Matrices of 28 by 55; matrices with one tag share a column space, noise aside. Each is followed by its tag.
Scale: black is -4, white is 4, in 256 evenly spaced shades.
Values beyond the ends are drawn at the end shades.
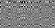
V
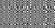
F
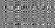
F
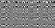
V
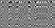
V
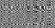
F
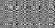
F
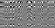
V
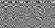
V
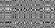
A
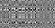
A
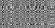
F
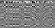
V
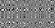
A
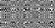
A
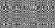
F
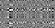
A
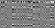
V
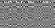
V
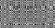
F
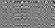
V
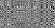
F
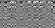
V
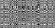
F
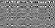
V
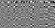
V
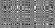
F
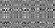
A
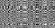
F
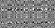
A
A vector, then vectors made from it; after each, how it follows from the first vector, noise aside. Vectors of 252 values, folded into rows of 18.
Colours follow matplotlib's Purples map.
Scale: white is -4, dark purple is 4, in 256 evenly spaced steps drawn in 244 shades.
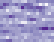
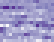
wrapped around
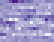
wrapped around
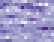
copied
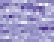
copied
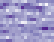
copied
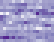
wrapped around
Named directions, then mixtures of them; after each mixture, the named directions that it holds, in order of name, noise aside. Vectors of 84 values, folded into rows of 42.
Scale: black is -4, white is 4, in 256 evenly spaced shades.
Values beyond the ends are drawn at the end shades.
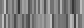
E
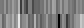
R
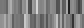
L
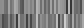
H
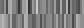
E, L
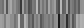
E, L, R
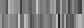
H, L, R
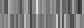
H, L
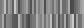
E, H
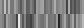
E, H, R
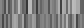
E, L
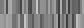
E, L, R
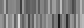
E, R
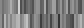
E, L, R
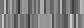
E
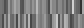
E, H, L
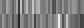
R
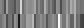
E, H, R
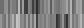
H, L, R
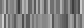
E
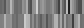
L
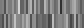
E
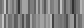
E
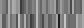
H, L, R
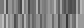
E, L, R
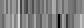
R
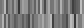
E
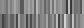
H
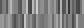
E, L
